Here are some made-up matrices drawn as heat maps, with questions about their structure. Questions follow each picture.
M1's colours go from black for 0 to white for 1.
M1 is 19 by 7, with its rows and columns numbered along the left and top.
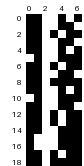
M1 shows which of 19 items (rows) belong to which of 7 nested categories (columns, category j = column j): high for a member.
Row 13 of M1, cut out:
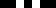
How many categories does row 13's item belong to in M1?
2
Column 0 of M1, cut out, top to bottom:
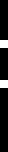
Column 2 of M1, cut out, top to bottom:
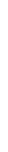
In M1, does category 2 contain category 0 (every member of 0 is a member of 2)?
yes
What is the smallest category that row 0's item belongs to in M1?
5
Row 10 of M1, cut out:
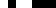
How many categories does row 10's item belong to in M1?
3
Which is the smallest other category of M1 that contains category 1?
3
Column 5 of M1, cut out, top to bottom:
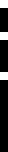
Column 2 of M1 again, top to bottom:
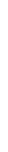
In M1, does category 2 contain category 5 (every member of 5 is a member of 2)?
yes
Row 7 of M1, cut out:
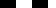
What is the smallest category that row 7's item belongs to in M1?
6
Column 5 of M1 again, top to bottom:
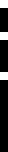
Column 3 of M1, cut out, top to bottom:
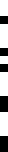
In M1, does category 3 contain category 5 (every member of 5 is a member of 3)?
yes
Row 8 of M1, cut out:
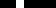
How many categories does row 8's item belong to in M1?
1
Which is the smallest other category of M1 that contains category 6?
3
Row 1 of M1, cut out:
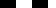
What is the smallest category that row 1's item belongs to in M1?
6
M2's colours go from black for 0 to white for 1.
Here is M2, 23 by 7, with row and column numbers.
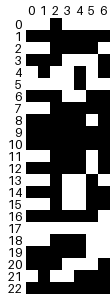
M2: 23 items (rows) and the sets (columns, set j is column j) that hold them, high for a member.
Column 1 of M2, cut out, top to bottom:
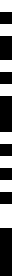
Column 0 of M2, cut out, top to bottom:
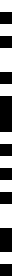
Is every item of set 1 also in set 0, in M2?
yes
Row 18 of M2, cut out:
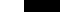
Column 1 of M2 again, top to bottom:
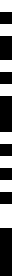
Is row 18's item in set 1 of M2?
yes
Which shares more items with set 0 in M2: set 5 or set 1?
set 1
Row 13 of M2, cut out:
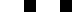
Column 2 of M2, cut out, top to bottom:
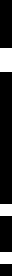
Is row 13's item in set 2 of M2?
no
